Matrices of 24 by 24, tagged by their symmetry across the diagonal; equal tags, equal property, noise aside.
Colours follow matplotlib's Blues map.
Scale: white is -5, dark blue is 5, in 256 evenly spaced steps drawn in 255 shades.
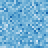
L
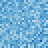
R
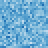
L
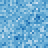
R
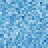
L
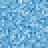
L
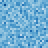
R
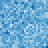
R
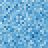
R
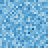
R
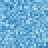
L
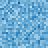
R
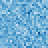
L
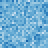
R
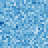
L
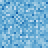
R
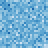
R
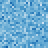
L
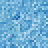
R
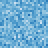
L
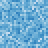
R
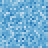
L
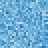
L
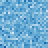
L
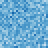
R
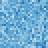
L
